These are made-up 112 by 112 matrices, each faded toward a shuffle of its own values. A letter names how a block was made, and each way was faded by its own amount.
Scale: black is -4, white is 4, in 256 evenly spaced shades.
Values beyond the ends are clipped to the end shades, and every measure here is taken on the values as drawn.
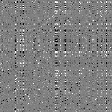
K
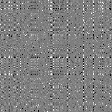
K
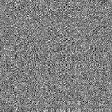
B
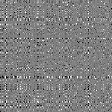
K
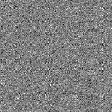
B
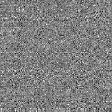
B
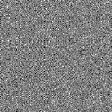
B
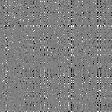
K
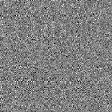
B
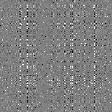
K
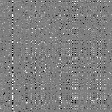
K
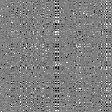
K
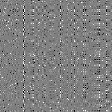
K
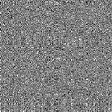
B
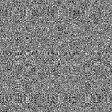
B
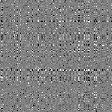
K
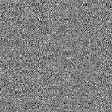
B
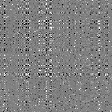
K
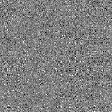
B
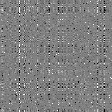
K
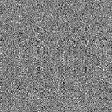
B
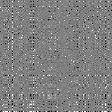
K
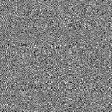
B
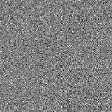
B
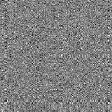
B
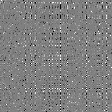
K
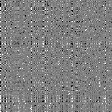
K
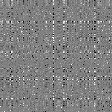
K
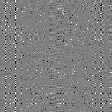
K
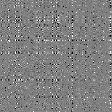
K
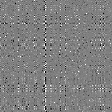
K
